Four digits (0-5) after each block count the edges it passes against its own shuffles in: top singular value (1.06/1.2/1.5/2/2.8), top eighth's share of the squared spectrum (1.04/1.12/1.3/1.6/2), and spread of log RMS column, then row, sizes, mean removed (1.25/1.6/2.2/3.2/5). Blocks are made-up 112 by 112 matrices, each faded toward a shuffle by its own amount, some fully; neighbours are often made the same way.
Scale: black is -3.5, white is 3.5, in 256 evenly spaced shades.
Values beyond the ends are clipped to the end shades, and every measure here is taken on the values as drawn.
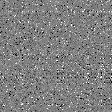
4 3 1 2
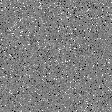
2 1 1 0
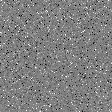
0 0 0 0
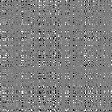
5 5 4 4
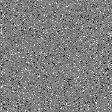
3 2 1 1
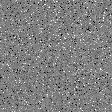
1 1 0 0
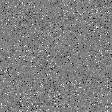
3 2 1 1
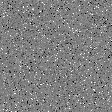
0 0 0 0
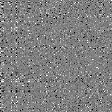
4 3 2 2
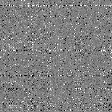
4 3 2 2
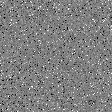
1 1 0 0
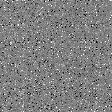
3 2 1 1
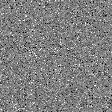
1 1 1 1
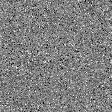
1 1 0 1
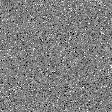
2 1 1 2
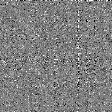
3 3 2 3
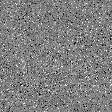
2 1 0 1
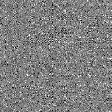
4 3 2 2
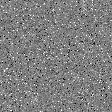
1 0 0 0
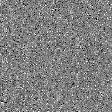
3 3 1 0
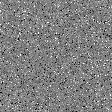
0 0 0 0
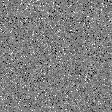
2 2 0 1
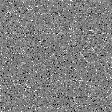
3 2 0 1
